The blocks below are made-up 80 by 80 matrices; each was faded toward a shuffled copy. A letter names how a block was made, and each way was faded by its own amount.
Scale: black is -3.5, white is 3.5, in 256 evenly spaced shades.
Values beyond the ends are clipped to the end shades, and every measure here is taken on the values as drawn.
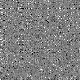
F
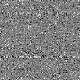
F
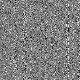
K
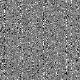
K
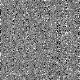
K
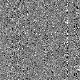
K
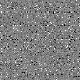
F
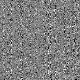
K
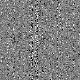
K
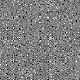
F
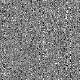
K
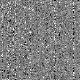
K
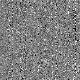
K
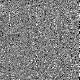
K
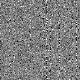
K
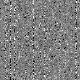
K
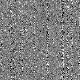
K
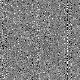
K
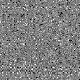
F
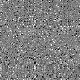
F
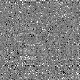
F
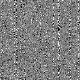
K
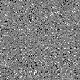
F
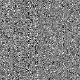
K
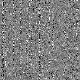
K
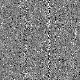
K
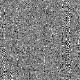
K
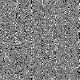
K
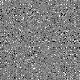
F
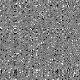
F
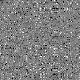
F
